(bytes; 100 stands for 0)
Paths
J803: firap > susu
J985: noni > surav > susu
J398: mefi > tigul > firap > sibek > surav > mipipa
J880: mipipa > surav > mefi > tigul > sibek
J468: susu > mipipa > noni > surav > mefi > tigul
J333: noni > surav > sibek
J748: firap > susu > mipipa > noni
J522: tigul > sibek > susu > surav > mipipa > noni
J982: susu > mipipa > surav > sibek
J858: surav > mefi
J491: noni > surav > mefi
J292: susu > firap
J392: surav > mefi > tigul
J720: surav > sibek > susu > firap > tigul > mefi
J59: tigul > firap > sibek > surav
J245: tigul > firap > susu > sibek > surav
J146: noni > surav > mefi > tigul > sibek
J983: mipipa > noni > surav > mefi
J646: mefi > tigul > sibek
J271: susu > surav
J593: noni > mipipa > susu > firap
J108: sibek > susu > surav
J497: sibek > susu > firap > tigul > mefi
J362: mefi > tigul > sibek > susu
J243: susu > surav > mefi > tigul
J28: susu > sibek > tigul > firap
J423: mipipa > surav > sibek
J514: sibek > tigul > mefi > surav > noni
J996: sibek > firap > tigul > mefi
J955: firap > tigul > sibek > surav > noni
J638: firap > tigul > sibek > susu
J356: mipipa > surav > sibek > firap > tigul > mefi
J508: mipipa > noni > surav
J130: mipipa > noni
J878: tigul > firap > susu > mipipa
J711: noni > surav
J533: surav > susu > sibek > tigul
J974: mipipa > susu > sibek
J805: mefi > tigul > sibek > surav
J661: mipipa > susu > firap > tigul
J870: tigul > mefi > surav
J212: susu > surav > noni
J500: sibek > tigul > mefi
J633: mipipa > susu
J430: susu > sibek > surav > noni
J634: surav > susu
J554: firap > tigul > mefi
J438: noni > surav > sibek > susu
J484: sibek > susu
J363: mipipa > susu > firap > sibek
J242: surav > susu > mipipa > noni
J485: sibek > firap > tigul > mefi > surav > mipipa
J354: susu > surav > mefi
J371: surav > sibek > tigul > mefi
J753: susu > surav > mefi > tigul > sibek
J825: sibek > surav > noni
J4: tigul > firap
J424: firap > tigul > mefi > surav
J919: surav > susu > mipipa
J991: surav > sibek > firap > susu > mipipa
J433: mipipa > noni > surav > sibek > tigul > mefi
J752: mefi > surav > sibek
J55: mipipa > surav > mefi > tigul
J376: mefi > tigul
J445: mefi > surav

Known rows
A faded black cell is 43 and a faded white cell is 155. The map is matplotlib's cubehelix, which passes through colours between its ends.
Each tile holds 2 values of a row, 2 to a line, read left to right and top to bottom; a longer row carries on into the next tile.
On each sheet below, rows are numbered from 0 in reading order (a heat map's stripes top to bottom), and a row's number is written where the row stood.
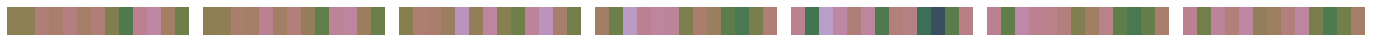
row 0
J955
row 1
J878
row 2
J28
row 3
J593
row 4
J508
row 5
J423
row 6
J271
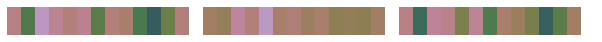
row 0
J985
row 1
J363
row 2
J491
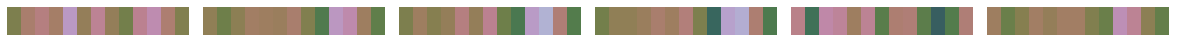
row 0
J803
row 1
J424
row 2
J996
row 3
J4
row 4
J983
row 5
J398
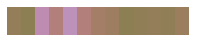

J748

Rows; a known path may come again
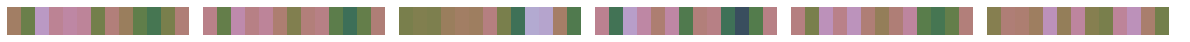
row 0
J593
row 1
J212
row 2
J554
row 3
J508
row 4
J633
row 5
J28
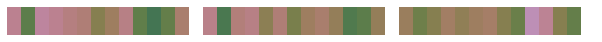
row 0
J423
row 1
J55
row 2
J398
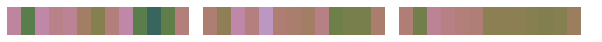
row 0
J919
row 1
J974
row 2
J825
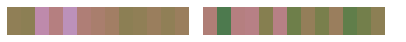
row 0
J748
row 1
J146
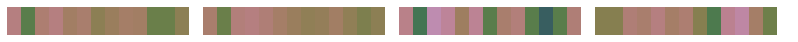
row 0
J880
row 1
J356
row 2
J983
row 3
J955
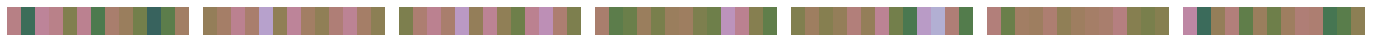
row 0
J491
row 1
J292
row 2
J803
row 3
J805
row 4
J996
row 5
J243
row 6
J858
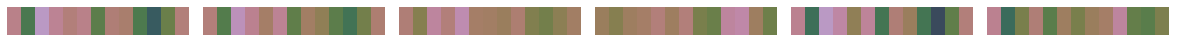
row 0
J985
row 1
J333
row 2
J430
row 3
J485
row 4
J711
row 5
J445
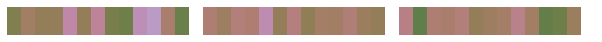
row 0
J497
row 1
J108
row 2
J354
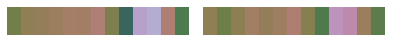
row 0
J4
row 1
J424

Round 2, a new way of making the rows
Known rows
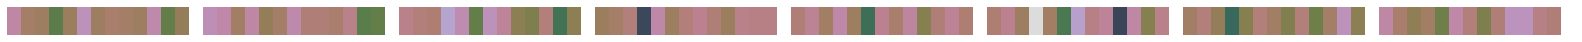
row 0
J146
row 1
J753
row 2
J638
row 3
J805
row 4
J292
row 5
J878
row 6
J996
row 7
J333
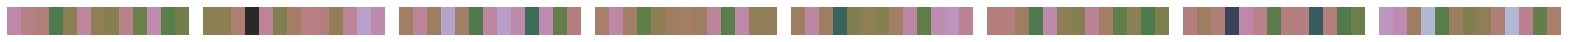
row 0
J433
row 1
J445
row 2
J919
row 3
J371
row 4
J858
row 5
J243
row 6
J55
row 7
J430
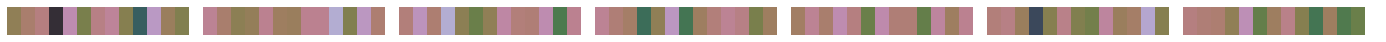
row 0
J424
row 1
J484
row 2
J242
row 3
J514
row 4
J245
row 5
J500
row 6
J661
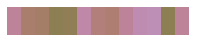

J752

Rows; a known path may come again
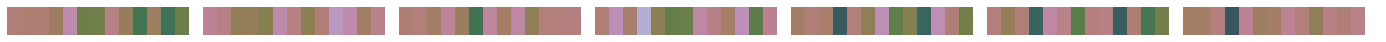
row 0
J661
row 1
J333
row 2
J292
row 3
J242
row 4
J554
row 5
J55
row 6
J805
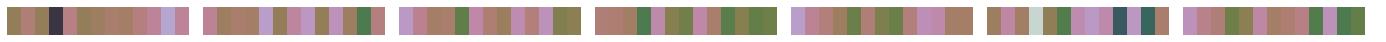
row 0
J711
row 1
J362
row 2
J423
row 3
J243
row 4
J130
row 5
J991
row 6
J880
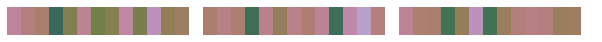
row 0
J983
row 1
J870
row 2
J514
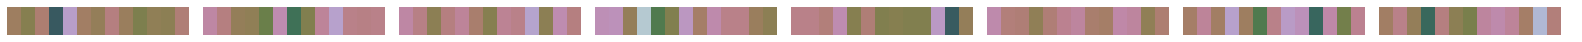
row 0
J376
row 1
J825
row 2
J484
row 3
J982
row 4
J955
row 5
J646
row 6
J919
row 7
J108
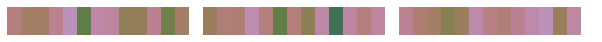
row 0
J803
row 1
J4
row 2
J752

